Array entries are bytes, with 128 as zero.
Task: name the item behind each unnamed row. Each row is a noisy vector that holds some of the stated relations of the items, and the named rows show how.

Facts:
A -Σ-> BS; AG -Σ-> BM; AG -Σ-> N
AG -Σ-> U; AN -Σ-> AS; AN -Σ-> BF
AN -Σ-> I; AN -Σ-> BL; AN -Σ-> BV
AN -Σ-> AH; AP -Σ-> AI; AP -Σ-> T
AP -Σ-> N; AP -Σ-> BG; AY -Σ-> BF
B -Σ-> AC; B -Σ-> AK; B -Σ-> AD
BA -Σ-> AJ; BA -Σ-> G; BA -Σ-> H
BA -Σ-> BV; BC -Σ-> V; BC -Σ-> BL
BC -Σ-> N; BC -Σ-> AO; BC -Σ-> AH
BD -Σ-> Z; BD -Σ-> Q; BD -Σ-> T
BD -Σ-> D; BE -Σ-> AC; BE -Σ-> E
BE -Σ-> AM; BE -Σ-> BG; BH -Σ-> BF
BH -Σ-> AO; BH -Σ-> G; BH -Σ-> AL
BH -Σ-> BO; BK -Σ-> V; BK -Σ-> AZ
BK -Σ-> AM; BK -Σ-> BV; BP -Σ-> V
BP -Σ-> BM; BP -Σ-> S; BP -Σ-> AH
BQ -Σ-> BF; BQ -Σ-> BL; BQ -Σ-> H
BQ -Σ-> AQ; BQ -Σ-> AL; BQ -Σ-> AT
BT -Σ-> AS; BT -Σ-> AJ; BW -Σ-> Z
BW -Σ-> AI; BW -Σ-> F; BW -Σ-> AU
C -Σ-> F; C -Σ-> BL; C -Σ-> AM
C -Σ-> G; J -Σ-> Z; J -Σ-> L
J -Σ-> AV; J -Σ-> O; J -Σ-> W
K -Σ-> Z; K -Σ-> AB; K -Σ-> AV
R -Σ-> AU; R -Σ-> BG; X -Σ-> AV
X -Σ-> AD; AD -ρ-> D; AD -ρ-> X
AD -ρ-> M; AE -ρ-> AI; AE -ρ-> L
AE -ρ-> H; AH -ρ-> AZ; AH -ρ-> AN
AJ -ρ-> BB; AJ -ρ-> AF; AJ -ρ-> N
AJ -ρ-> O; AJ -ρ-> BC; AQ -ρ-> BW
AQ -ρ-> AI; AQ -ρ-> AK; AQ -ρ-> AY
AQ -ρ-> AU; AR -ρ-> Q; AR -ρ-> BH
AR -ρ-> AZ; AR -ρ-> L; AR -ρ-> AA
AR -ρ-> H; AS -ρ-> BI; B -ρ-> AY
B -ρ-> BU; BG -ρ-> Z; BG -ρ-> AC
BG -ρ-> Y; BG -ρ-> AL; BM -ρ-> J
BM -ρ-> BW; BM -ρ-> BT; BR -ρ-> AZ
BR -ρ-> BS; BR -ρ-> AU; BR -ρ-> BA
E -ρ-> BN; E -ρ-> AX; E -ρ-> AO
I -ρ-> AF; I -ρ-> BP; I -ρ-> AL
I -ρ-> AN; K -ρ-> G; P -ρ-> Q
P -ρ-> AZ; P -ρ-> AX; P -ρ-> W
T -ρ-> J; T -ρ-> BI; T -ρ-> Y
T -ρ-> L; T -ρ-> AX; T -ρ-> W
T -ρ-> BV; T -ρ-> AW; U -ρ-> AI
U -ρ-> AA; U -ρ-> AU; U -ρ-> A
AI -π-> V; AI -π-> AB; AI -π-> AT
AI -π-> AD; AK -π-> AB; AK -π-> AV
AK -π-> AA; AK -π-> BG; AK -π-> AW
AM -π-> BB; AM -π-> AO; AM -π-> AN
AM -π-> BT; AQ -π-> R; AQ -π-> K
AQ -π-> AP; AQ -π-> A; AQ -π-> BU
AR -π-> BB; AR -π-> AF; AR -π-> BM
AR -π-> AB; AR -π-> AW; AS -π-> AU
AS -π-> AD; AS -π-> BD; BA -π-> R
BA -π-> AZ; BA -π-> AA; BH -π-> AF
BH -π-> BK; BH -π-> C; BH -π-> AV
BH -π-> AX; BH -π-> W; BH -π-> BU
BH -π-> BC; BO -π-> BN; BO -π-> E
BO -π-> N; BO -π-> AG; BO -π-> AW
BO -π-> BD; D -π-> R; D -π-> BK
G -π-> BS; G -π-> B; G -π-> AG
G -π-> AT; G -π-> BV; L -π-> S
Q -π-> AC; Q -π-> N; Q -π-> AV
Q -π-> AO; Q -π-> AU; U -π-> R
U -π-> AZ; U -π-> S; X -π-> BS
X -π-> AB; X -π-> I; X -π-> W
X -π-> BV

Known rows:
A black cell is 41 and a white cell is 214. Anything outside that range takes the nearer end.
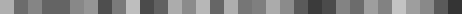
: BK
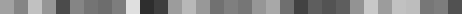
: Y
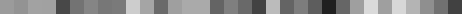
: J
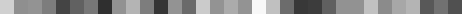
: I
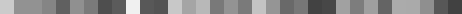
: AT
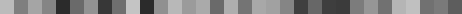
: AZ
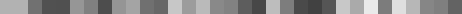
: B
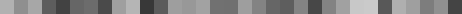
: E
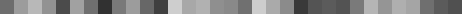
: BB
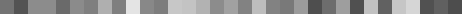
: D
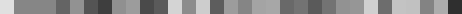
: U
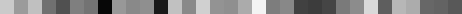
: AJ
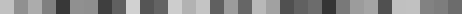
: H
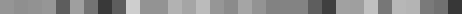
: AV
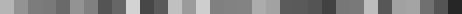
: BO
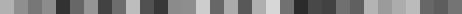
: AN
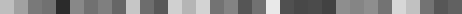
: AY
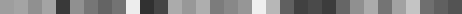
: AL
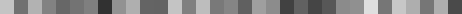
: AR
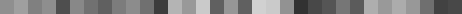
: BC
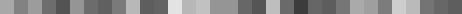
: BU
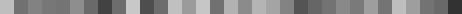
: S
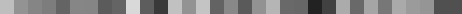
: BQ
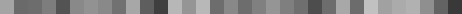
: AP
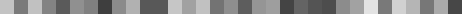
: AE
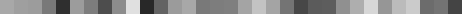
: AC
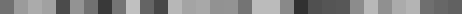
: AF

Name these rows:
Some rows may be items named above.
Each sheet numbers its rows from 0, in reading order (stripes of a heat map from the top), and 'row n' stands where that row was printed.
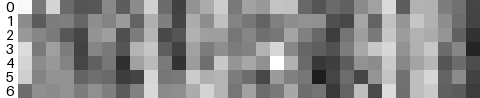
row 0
AS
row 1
BD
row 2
BE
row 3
BG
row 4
I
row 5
BS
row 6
X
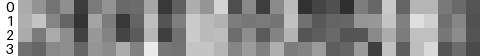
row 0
BH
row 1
AK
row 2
AA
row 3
D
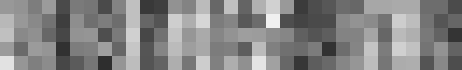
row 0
BP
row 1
AY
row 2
AM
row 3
Q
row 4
AH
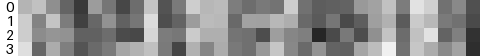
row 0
AK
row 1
BV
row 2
BS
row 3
T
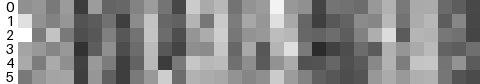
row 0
N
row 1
AH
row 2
AS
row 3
AN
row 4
AA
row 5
O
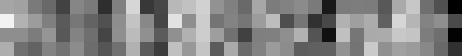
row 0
G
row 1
AQ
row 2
K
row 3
AG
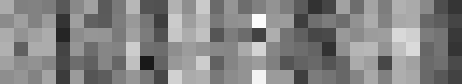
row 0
C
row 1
N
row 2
BW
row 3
Z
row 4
AO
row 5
N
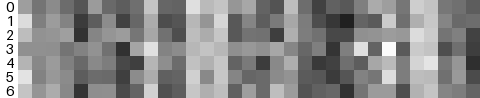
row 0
BU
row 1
BA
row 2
BW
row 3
AD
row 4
A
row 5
BR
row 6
H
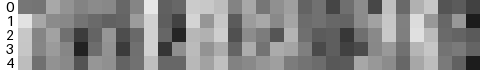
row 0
M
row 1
BM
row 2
BT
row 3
AZ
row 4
F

